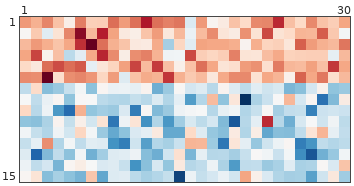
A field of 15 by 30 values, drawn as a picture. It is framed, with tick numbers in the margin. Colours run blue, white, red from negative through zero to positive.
Stripes: none. Histogram: bell-shaped. Average level on the scale: 50%. Seam: horizontal, 40% of the way down, the top part higher.
